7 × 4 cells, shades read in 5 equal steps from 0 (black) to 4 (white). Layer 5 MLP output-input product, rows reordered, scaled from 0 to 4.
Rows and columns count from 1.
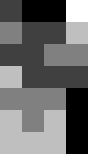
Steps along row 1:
down same up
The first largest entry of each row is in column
4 4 3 1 1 1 1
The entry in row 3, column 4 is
2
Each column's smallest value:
1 0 0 0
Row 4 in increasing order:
1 1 1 3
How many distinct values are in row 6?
3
